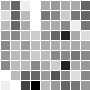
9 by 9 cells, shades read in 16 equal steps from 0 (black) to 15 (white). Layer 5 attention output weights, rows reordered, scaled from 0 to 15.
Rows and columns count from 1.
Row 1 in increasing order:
6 6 9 10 10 10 10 14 15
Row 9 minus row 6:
5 4 -6 -12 0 1 -2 0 1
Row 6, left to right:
9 11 10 12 11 8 8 7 8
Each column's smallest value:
8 6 4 0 7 5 2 7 6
